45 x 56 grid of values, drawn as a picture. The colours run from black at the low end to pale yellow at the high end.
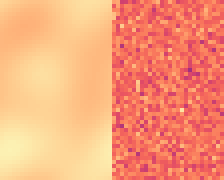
The table splits into one row of 2 panels. Panel 1,1: very high, smooth, faint in contrast. Panel 1,2: high, fine-grained.
